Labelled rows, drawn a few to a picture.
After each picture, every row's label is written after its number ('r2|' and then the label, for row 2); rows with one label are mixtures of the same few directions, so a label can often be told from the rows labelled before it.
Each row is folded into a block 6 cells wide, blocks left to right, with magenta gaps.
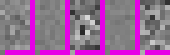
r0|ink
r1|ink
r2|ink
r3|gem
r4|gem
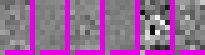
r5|gem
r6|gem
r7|ink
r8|ink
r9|ink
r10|gem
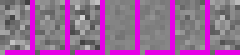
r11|gem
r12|gem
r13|gem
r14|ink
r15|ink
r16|gem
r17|gem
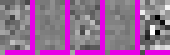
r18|gem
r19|gem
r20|ink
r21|gem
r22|ink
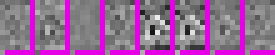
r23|gem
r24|ink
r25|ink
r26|gem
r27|ink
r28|ink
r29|ink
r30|gem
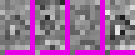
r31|ink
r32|gem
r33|gem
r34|ink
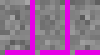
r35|gem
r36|gem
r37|gem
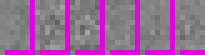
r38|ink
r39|ink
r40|ink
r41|gem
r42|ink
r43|ink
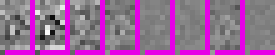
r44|ink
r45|ink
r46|gem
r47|ink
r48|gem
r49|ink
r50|ink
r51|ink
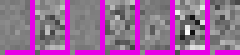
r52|ink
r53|ink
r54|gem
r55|gem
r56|ink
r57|ink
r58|gem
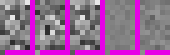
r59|gem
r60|ink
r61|gem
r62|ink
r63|gem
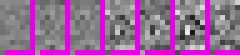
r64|gem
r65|gem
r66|gem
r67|ink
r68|ink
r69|ink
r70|gem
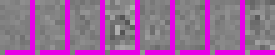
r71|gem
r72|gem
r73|gem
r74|ink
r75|ink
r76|ink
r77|gem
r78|gem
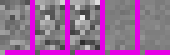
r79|gem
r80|gem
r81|gem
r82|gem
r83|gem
